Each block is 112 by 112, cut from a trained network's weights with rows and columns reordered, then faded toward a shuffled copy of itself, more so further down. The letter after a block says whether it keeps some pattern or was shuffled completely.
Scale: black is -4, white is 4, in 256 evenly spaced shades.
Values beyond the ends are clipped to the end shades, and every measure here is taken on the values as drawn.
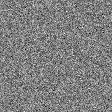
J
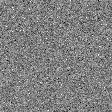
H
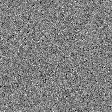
J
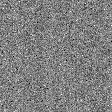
J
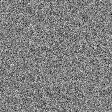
H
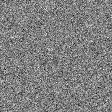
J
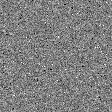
H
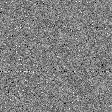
J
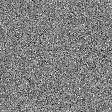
H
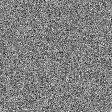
H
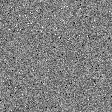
H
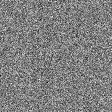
J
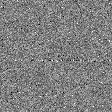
J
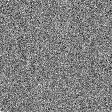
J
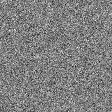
H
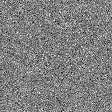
H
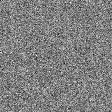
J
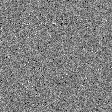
J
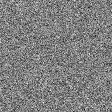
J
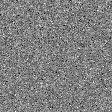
H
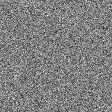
J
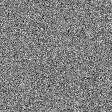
H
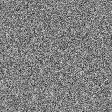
J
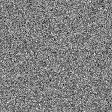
J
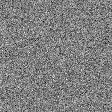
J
